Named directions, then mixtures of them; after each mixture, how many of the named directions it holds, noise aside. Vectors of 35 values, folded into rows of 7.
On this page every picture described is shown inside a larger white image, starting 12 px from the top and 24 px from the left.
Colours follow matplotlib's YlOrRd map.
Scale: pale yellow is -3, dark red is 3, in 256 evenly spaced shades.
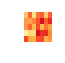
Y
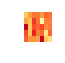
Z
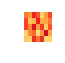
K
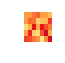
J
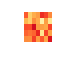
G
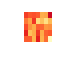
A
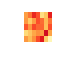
three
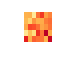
three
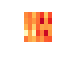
two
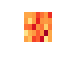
three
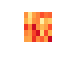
one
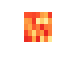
two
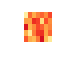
two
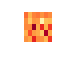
three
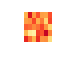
three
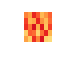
one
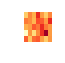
three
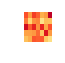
three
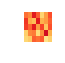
one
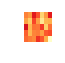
three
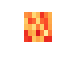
one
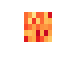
three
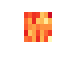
one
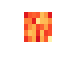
one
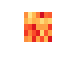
one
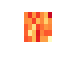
two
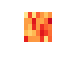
three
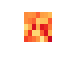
one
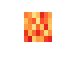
one
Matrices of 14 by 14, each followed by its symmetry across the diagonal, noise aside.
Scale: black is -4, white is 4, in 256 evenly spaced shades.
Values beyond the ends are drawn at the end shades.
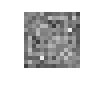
symmetric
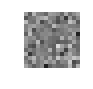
symmetric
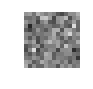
neither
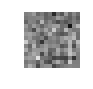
antisymmetric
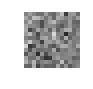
neither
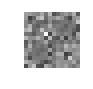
symmetric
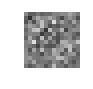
symmetric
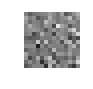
antisymmetric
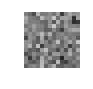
neither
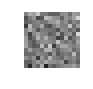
antisymmetric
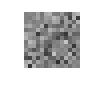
symmetric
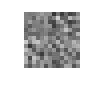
antisymmetric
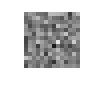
antisymmetric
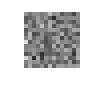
neither
